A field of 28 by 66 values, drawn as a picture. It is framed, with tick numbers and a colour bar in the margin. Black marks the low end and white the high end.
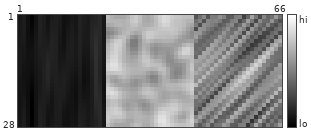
It is made of 1 by 3 panels. Panel 1,1: very low, streaked downward, faint in contrast. Panel 1,2: high, blotchy. Panel 1,3: middling, slanting up to the right, strong in contrast.
